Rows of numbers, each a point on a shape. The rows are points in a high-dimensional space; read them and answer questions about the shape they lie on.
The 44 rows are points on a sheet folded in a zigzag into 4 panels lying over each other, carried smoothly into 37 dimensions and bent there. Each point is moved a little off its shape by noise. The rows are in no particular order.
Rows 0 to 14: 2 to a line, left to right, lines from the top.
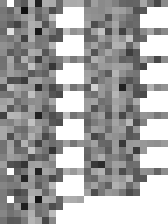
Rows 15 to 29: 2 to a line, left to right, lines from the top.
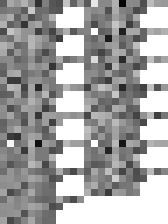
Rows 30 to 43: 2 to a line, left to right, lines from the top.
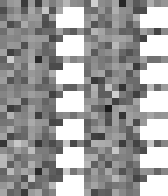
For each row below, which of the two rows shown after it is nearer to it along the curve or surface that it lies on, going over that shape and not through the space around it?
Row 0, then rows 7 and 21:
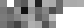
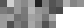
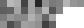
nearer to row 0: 7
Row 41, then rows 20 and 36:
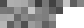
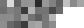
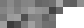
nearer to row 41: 20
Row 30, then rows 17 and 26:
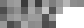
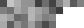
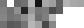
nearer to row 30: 17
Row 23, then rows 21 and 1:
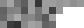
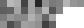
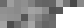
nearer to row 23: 21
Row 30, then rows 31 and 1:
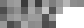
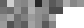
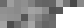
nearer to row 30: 1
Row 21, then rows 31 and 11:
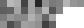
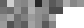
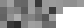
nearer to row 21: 11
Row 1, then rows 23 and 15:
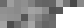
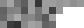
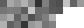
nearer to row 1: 23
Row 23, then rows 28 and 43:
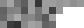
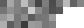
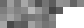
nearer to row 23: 43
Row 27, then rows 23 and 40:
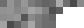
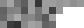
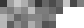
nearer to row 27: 23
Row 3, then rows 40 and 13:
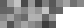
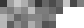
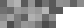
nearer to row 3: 13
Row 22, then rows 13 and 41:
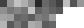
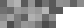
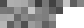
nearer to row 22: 41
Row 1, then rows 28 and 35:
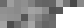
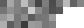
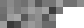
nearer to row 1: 35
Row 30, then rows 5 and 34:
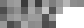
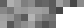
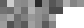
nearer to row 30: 5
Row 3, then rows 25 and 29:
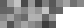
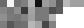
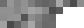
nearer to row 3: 29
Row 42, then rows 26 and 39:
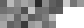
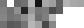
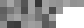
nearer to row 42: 26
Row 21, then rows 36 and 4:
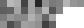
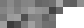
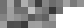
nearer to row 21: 36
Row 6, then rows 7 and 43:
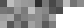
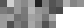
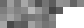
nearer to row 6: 7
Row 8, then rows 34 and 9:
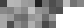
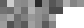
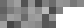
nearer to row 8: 34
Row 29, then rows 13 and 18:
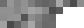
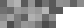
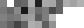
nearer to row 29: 13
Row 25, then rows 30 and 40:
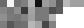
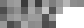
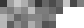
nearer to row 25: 40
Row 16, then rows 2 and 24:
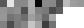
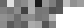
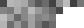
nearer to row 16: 2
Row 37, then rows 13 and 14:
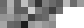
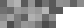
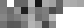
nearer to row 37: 14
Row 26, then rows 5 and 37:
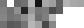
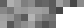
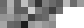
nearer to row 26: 37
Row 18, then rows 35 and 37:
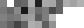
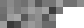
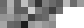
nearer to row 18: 37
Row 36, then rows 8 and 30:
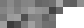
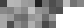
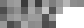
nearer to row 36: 30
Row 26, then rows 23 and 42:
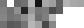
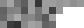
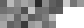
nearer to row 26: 42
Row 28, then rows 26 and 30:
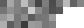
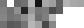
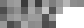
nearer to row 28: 26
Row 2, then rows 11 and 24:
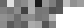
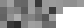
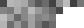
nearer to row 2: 24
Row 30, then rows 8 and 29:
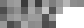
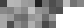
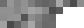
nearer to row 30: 29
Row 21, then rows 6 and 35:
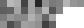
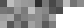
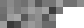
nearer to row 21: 35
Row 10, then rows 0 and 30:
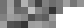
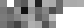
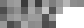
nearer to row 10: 0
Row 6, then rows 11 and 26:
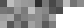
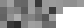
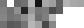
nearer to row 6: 26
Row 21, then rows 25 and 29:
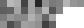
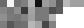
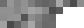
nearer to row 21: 29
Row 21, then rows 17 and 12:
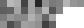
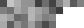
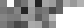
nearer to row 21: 17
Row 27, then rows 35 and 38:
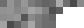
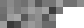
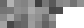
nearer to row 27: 35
